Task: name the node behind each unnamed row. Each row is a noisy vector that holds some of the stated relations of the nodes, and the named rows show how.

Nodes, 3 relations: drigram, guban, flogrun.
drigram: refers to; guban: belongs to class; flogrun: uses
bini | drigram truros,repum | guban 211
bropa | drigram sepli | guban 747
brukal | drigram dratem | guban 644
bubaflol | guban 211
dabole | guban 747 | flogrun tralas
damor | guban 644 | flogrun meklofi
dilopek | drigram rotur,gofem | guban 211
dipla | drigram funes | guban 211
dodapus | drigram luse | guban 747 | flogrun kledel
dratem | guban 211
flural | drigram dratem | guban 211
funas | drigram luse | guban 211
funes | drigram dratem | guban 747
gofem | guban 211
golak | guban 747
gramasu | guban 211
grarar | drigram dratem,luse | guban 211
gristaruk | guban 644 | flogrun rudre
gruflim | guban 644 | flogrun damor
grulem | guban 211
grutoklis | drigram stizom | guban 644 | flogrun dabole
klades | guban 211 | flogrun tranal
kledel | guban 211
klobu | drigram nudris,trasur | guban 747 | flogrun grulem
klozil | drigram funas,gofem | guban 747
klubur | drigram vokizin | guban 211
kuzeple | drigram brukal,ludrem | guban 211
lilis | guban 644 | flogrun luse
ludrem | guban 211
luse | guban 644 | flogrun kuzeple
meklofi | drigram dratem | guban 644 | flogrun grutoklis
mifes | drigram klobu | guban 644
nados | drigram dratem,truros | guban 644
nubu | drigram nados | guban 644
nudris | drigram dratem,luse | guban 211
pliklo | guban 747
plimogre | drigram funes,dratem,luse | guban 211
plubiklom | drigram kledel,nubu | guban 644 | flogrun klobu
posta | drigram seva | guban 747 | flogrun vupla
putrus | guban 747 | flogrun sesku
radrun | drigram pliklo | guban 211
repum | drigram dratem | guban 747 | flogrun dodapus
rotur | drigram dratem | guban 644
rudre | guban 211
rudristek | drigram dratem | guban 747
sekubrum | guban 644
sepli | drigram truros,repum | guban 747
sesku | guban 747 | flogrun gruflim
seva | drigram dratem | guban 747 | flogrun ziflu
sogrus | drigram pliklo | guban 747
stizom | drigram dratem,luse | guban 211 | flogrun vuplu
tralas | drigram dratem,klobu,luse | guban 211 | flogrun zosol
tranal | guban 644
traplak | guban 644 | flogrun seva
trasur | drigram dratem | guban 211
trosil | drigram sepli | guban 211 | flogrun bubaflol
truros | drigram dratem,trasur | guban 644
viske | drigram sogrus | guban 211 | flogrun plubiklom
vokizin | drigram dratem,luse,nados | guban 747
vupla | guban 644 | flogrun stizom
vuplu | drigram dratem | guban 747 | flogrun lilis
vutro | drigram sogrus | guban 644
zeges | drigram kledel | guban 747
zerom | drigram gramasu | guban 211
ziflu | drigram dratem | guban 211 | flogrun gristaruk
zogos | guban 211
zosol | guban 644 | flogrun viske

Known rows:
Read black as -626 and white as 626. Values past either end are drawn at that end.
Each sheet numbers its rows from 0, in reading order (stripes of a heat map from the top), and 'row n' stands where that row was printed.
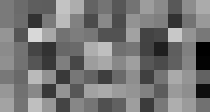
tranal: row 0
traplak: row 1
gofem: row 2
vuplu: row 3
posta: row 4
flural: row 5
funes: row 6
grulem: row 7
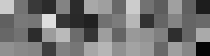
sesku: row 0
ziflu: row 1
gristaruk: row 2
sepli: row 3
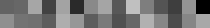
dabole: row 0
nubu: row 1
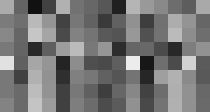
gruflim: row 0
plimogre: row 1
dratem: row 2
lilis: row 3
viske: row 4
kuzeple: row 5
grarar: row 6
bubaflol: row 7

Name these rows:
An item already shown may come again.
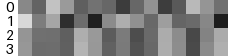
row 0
dilopek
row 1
zeges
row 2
nubu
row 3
nubu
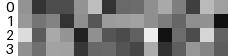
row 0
vutro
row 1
rudristek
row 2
viske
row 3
klades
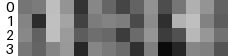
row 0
bini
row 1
ludrem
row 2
dilopek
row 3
stizom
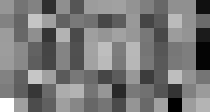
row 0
rudristek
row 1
funas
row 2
klozil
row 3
repum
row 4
repum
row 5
funas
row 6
luse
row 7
plubiklom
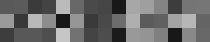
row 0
meklofi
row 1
radrun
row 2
grutoklis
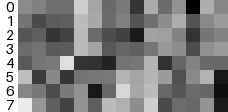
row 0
zosol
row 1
brukal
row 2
meklofi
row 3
mifes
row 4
ziflu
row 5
sogrus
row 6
seva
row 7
klobu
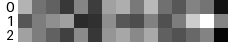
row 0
putrus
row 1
zerom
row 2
dodapus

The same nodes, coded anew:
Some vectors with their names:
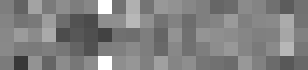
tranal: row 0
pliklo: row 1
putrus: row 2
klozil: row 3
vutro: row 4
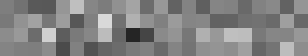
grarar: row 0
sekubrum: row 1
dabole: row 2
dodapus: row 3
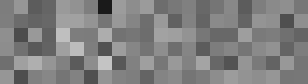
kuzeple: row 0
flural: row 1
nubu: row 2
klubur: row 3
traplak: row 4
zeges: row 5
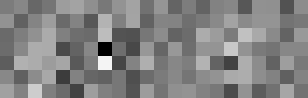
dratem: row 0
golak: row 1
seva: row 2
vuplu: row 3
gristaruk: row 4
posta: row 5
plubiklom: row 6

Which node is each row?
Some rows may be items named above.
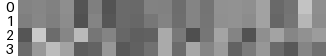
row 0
dodapus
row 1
dodapus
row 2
ziflu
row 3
vupla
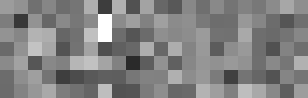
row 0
viske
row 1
vutro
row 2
zosol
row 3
lilis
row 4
tralas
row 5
gruflim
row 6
seva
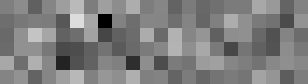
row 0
rudre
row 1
stizom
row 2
lilis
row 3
damor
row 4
klobu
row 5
rudre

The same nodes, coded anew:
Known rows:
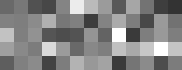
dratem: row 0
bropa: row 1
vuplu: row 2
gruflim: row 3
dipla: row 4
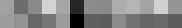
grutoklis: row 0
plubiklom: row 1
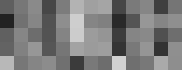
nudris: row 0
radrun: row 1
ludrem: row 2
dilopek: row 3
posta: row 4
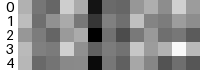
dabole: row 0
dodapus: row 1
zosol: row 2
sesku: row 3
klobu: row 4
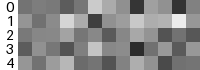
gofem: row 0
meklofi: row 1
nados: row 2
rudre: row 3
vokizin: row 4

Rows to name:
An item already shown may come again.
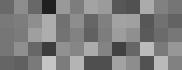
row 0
trosil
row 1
brukal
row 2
mifes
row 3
klades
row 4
pliklo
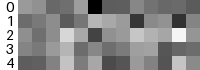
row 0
plubiklom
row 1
funas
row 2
meklofi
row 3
rotur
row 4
sogrus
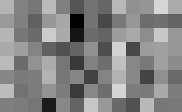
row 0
putrus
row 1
zosol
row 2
dabole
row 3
lilis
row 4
dodapus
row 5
sepli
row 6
seva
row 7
ziflu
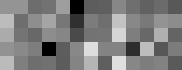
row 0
plubiklom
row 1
dodapus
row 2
repum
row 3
stizom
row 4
luse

